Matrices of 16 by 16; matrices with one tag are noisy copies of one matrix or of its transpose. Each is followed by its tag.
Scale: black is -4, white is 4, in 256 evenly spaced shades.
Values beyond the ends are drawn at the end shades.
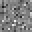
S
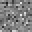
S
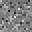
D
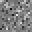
D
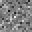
D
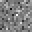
D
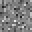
S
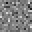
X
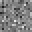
S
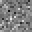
D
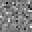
X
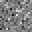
D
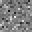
D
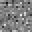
S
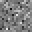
D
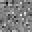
S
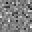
X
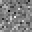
D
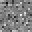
S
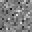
D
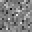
D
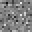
S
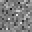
D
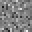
X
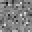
S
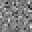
X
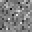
D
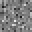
S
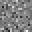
X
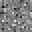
S
